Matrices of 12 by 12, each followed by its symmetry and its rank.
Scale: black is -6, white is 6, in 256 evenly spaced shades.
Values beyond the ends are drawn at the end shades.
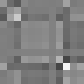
symmetric, rank two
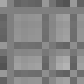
symmetric, rank one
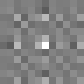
symmetric, rank two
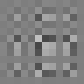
symmetric, rank one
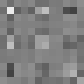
symmetric, rank two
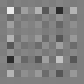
symmetric, rank one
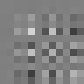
symmetric, rank one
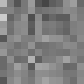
neither, rank two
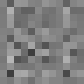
neither, rank two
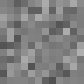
antisymmetric, full rank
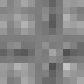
symmetric, rank two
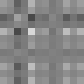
symmetric, rank one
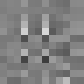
neither, rank two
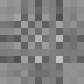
symmetric, rank two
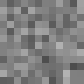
antisymmetric, full rank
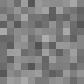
antisymmetric, full rank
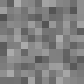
antisymmetric, full rank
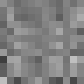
neither, rank two
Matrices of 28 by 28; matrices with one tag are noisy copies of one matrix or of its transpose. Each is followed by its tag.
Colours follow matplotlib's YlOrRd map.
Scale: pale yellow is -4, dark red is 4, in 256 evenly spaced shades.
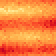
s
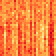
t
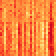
t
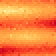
s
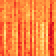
t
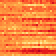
t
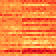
t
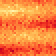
s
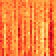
t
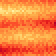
s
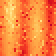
s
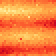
s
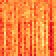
t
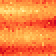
s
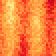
s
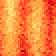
s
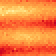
s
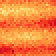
s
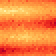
s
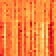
t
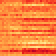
t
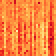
t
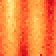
s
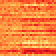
t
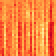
t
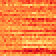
t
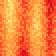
s
